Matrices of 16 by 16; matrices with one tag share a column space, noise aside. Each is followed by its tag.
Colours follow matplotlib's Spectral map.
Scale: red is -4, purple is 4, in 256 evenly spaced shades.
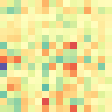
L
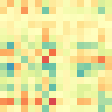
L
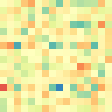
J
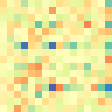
J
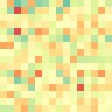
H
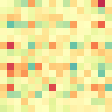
J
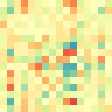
L
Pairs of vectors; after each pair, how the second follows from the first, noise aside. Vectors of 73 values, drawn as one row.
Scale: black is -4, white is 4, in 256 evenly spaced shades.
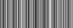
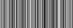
wrapped around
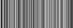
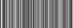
sign-scrambled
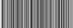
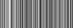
wrapped around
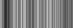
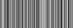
shuffled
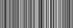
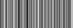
shuffled
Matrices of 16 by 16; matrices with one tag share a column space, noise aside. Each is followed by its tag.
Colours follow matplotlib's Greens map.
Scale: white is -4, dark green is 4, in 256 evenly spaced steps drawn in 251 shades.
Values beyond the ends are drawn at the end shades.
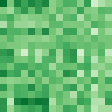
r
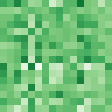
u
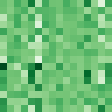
u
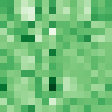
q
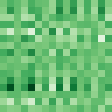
q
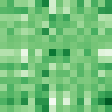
r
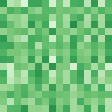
u
